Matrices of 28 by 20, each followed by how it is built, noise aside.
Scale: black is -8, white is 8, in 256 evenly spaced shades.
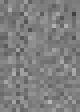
low rank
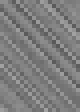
Toeplitz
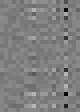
low rank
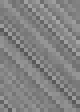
Toeplitz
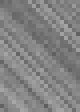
Toeplitz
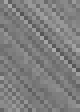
Toeplitz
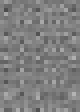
low rank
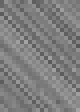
Toeplitz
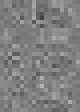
low rank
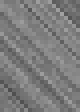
Toeplitz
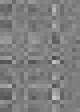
low rank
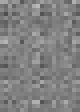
low rank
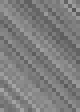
Toeplitz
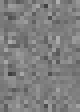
low rank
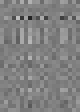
low rank
